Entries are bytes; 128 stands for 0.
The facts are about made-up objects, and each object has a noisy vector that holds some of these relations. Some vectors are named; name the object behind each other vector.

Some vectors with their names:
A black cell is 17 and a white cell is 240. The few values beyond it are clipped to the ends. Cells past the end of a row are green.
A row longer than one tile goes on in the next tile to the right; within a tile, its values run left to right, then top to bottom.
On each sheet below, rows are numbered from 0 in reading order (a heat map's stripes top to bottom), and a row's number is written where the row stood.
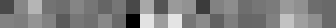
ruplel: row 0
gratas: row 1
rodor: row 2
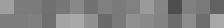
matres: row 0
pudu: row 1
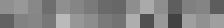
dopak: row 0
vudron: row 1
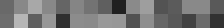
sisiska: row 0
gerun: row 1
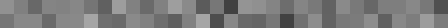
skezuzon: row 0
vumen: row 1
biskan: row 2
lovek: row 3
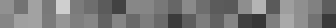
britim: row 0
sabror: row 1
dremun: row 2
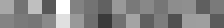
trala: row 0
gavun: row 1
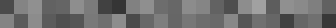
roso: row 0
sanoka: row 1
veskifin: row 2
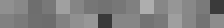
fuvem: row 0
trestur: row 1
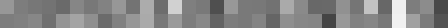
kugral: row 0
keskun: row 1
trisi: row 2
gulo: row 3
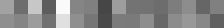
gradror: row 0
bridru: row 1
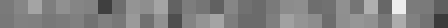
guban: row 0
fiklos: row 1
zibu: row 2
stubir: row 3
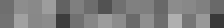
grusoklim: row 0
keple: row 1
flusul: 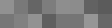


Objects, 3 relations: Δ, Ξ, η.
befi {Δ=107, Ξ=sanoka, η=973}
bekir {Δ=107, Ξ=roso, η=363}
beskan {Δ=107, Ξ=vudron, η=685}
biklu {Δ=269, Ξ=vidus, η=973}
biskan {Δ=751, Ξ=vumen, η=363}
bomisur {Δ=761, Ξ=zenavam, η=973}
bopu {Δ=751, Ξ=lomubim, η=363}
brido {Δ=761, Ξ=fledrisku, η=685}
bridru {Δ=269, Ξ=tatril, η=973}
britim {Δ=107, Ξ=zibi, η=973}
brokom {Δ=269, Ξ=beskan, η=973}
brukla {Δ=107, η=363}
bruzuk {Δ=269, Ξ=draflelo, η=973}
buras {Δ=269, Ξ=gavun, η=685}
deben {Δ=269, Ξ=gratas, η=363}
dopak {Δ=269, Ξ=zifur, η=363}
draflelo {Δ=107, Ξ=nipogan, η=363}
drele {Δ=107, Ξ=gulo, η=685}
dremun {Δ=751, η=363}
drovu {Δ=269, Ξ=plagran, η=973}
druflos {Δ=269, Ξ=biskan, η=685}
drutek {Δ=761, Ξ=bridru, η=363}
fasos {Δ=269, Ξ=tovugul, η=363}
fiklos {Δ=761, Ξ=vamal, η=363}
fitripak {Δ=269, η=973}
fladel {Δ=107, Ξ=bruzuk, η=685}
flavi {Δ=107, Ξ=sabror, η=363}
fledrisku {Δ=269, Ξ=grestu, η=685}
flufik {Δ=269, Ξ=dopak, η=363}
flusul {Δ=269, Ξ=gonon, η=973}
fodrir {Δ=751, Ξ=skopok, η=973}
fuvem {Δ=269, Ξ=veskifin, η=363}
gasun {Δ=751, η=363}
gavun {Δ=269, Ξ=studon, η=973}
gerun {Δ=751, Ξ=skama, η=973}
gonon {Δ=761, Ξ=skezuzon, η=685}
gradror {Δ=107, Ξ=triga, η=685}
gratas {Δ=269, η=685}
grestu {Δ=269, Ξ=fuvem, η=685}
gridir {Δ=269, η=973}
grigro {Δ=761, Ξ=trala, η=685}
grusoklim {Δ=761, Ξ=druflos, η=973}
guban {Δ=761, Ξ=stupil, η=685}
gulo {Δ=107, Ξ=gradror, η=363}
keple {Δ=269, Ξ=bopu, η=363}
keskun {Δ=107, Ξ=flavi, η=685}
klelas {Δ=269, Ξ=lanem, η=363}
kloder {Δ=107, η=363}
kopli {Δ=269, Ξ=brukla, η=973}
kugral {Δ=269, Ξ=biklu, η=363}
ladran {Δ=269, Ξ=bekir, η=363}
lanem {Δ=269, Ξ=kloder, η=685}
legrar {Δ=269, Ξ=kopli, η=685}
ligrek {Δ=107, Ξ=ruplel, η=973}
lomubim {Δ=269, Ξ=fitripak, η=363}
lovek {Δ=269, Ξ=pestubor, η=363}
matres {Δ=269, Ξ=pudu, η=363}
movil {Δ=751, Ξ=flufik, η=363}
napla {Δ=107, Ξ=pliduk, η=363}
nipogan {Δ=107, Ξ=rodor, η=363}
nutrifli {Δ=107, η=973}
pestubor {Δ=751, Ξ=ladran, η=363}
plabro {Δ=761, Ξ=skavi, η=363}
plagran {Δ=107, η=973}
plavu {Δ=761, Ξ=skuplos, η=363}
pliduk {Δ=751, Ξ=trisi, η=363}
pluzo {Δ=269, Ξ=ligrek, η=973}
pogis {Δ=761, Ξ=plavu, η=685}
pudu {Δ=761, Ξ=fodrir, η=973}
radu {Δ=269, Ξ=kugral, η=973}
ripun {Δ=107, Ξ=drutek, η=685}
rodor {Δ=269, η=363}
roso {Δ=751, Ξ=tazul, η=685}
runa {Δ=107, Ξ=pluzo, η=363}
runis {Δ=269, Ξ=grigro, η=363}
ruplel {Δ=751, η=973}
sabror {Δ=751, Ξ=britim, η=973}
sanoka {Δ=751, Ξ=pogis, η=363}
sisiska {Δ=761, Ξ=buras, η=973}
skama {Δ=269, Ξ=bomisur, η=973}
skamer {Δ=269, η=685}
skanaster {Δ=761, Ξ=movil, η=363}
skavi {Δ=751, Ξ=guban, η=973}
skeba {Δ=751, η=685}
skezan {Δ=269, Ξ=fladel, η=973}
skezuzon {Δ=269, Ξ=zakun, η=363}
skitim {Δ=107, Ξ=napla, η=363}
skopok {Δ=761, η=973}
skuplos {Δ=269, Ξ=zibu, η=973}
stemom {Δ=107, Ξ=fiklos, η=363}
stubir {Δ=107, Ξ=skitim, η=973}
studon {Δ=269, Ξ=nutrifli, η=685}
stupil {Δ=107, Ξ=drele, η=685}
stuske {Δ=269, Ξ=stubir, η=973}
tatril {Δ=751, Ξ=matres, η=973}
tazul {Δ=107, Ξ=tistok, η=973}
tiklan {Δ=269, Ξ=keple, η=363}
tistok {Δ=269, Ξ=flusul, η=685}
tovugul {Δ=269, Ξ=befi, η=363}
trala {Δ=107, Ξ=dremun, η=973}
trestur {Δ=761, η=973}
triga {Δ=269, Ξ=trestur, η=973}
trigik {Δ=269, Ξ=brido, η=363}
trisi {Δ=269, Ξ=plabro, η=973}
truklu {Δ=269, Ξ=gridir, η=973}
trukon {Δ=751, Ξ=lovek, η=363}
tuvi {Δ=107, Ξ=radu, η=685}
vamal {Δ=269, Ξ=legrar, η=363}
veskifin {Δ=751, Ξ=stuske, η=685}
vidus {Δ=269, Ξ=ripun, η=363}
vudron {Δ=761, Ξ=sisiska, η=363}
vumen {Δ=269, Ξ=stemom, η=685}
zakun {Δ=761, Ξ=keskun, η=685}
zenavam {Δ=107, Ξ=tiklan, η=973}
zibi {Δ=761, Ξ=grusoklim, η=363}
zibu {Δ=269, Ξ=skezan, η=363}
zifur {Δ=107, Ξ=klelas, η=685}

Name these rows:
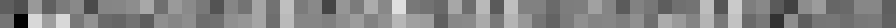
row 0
deben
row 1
grigro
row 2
bekir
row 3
brukla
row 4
ripun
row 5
skopok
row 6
zenavam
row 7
gasun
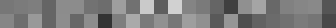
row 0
skama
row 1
beskan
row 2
pliduk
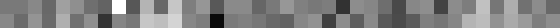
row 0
fitripak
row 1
plagran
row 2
trigik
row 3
trukon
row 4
runa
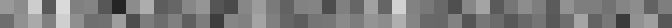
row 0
zifur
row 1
bopu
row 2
bomisur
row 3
befi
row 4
skeba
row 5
brokom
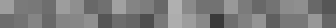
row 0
skamer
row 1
runis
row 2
tistok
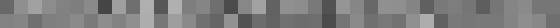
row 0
plabro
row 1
tuvi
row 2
skavi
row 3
vamal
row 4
fasos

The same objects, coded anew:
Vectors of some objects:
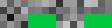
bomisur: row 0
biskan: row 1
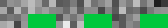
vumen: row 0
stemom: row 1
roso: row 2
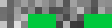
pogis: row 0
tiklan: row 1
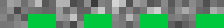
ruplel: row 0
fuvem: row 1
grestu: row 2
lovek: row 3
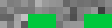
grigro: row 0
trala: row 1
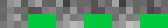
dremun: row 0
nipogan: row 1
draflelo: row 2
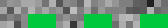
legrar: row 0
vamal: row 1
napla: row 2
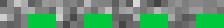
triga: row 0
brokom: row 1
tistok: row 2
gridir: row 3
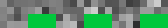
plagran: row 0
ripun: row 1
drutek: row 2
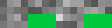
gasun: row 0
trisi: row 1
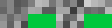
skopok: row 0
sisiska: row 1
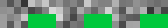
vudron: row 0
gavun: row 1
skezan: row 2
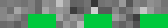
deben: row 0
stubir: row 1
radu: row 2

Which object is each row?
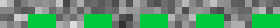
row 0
brido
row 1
fladel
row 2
flusul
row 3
trestur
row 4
tuvi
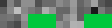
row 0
skezuzon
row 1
sanoka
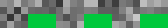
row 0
gerun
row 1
sabror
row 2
zibi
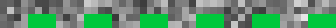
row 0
tazul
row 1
grusoklim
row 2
kloder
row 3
fiklos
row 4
bopu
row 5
guban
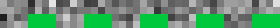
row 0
zifur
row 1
gulo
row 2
britim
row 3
keskun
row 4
lanem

